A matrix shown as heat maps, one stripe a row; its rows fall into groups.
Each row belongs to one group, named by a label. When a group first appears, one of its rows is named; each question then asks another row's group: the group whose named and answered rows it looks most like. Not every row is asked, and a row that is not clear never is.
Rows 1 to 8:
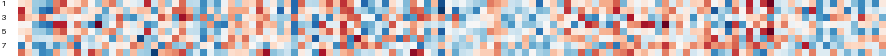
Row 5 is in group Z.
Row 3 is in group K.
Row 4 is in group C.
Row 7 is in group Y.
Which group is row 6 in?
C
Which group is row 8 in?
C
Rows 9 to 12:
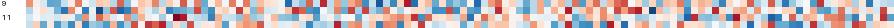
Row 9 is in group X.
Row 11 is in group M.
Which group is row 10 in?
Y
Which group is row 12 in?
Y
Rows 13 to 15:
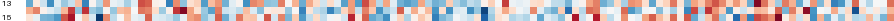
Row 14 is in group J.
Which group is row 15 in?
C
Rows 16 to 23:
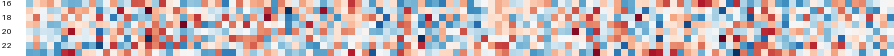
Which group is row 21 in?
X
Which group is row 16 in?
Y
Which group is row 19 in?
X
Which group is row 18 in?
K
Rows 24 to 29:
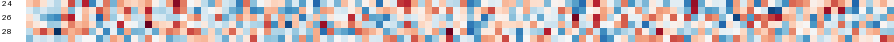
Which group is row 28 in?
K
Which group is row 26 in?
C
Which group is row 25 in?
M
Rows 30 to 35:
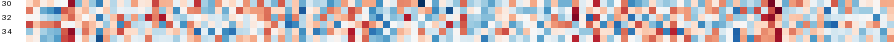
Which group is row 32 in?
Z
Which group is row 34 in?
Z
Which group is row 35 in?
C
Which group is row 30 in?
J
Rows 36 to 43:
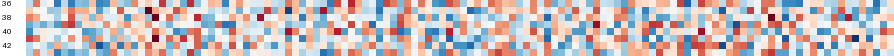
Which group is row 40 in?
Y
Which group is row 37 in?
Z
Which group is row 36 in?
Y
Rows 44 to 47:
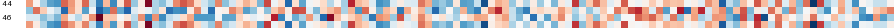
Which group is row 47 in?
C
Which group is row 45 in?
Y
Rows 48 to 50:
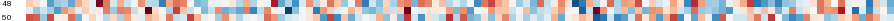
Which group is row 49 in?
M
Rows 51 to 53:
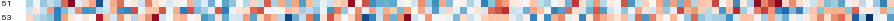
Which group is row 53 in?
M
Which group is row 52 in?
Y
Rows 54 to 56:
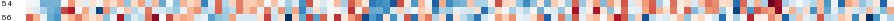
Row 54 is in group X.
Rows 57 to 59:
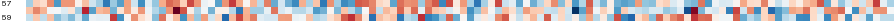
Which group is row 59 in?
Y
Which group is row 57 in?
K
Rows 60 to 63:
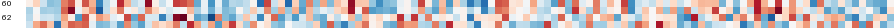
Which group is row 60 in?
Z
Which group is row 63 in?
K
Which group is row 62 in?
M
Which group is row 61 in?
Z
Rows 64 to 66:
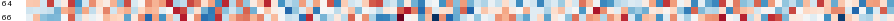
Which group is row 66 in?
X
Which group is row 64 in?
K
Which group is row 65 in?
M
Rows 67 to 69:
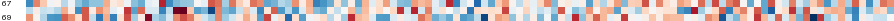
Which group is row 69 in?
C
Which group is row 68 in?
M
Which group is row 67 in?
Y
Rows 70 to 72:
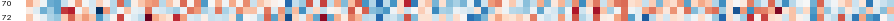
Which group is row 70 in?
X
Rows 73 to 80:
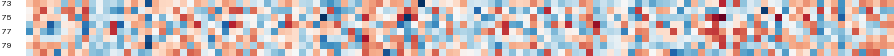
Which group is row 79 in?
J
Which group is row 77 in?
Y
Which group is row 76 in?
Y
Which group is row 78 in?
C
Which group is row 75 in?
J
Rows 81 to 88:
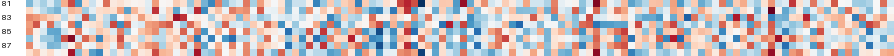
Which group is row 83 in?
J
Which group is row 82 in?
X
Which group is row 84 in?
K
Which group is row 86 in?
Z
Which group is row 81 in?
M
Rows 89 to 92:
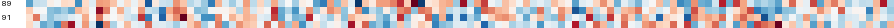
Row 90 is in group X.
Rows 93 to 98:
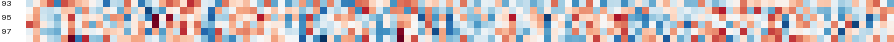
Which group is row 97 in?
X
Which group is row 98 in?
J
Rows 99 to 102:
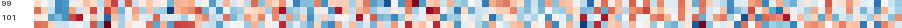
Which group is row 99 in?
X
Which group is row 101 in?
C
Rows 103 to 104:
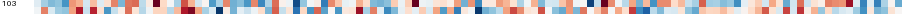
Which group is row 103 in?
M
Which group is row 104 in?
Z
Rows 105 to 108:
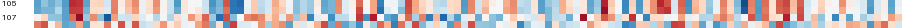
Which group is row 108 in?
K
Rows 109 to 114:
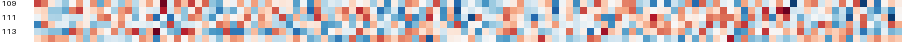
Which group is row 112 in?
Y
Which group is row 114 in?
J
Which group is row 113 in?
M
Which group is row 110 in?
Z
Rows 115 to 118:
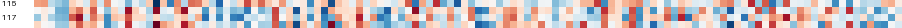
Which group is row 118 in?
Z
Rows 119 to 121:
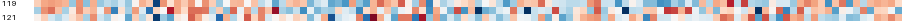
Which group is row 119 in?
J
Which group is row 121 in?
C
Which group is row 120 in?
K
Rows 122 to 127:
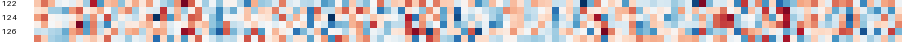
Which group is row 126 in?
M
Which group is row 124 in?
J
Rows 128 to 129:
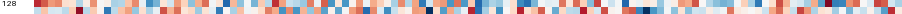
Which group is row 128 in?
K
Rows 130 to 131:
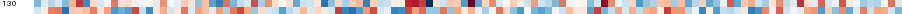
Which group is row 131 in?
K
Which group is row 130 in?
M
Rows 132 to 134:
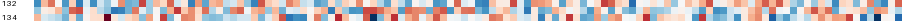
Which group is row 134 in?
M
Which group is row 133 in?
K
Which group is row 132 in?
Y
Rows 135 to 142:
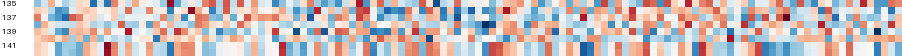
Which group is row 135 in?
Y
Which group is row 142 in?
X
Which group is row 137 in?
C
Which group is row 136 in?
X
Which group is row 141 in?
X
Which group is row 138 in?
Y
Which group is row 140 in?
J
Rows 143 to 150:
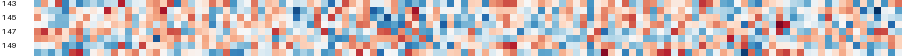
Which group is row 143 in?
Y
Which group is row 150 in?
M
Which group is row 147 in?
K
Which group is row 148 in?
J
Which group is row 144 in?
M
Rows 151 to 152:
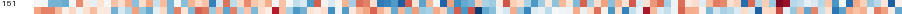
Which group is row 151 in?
X
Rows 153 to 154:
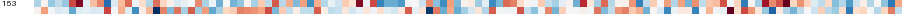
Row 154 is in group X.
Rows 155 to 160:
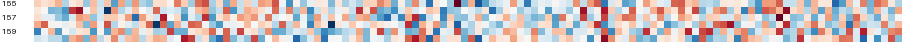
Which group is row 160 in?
M
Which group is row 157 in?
X
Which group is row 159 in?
Y
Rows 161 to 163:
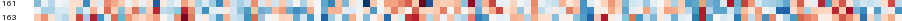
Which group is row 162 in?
M
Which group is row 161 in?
M
